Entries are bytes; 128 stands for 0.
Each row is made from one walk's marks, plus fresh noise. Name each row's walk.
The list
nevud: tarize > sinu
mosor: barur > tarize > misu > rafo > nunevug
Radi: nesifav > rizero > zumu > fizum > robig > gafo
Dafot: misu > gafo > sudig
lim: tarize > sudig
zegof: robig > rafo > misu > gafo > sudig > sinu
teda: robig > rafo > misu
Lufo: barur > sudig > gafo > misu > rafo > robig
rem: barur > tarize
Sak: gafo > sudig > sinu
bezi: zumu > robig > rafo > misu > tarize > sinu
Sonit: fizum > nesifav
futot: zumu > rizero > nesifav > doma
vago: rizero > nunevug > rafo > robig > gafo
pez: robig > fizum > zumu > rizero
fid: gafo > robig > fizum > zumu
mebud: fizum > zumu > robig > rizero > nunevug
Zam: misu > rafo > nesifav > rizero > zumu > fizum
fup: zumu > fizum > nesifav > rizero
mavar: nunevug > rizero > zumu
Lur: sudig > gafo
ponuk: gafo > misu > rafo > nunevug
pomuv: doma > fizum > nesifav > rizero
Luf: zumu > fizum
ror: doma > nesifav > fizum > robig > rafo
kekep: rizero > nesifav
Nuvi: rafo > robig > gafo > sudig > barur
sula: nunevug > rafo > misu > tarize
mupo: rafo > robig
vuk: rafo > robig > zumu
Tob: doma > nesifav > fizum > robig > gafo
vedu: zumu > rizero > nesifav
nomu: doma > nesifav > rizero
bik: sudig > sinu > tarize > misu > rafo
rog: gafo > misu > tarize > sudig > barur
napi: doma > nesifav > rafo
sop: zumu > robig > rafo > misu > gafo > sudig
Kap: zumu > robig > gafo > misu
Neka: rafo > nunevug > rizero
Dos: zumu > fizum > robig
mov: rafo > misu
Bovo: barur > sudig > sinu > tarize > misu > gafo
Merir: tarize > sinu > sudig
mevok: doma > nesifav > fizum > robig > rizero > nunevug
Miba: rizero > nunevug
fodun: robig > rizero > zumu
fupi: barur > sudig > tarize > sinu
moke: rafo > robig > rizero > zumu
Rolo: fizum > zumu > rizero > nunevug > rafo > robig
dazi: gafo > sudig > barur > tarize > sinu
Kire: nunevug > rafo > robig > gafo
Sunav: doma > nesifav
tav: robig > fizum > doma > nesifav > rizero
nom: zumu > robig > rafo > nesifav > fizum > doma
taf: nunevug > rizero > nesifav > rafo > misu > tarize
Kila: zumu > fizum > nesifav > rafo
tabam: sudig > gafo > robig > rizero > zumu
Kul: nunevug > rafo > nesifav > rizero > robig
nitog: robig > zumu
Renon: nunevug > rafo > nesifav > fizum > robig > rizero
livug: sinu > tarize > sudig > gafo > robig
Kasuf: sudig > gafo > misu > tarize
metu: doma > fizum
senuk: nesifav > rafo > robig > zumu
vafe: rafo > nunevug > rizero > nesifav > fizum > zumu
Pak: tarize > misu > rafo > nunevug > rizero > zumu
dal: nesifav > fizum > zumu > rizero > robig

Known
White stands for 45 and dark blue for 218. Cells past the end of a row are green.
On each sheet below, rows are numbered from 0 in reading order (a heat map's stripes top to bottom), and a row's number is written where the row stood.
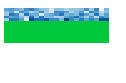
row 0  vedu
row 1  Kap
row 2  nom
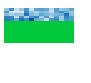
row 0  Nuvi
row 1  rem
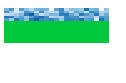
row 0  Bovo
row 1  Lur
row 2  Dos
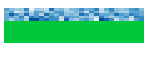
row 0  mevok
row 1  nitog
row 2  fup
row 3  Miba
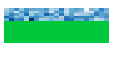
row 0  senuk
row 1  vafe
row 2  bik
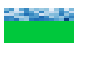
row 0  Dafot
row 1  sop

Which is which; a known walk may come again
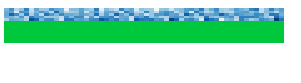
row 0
vafe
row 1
Luf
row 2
ror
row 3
Dos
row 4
Kap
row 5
fup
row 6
Miba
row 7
nomu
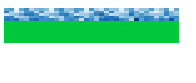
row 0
Dafot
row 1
Lur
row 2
Bovo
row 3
sop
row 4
Nuvi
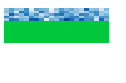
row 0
Kila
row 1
ponuk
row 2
nitog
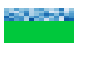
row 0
vuk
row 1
mevok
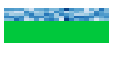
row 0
fupi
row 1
vedu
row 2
bik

